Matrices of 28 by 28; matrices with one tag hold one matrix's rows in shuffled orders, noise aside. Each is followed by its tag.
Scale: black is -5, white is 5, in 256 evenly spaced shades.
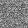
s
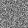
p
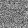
s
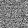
s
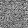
s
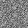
p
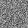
p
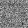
s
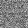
s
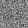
p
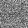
s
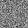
p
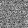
s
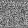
s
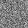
p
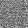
s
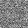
s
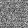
s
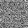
s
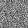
p
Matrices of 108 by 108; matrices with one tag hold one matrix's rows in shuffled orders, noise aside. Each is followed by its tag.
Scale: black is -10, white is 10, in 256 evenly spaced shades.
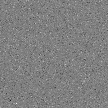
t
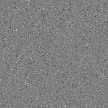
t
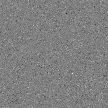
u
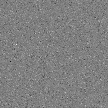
t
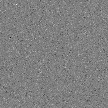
t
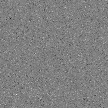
t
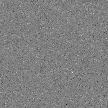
u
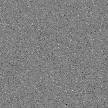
u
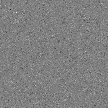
t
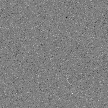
u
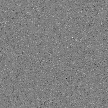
u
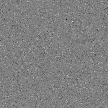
u
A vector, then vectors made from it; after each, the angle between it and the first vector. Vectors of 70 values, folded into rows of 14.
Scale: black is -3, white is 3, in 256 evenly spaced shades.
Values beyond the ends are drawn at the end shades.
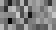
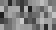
partly aligned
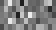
nearly opposite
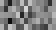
nearly parallel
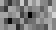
nearly parallel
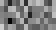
nearly parallel
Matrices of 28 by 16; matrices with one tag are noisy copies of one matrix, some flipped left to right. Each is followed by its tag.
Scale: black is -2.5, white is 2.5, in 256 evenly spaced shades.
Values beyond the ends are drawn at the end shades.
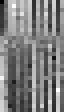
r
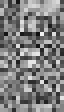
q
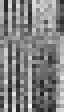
r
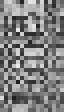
q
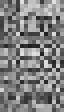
q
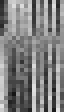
r
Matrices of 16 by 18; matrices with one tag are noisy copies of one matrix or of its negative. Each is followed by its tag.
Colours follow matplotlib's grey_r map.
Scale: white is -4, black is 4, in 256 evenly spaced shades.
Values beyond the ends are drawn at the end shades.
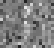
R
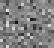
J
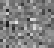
J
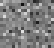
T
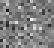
J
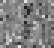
R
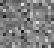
T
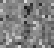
R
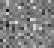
J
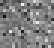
T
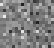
T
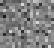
T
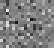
J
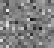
J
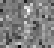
R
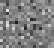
J
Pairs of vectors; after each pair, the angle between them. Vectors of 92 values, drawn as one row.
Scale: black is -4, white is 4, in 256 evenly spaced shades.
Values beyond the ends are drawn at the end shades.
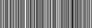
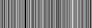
nearly opposite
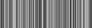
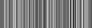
nearly parallel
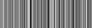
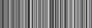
nearly opposite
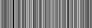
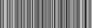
partly opposed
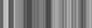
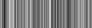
partly opposed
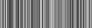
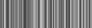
orthogonal
